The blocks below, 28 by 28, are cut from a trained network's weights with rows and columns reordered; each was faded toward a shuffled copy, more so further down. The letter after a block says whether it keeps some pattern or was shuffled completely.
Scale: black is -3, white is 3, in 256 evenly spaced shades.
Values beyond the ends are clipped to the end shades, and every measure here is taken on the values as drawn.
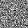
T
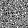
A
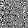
T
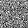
A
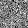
A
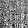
T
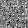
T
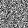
A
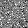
A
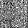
T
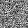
T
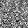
T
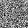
A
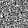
A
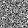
A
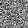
T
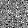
T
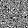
A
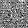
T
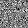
A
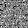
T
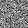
A
